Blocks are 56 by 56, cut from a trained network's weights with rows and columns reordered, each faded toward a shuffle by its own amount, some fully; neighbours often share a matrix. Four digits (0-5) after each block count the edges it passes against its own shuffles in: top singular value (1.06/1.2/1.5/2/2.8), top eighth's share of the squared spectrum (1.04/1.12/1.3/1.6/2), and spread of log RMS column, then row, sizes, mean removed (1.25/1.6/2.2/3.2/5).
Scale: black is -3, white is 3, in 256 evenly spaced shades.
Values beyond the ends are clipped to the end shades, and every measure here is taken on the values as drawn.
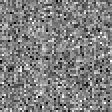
1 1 0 0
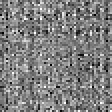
3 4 1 3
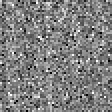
2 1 0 0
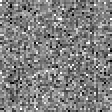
1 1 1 0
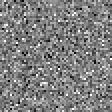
0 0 0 0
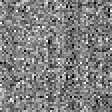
3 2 0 1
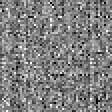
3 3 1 2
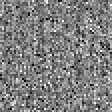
2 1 0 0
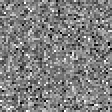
1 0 0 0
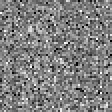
1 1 0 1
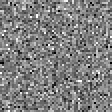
1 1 0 0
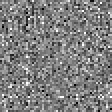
2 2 2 0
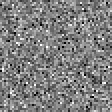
1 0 0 0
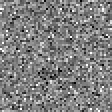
0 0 0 0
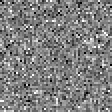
2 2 1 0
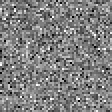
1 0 0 0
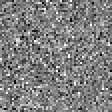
0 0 0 0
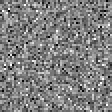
0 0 0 0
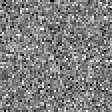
0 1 0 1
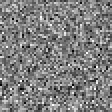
2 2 1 1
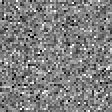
0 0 0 0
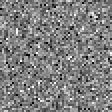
0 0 0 0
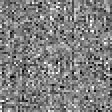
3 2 0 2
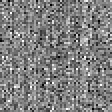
3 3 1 2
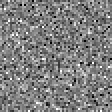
0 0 0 0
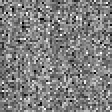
2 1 1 0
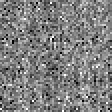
2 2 0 1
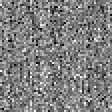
2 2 0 1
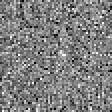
1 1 0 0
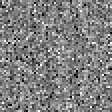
0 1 0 0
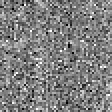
1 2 0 0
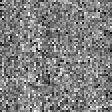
2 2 0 1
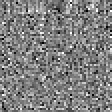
3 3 2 1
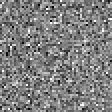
2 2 1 0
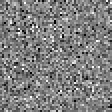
1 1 1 0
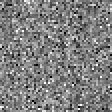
1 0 0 0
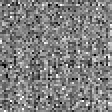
2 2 0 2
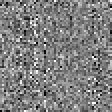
3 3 3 1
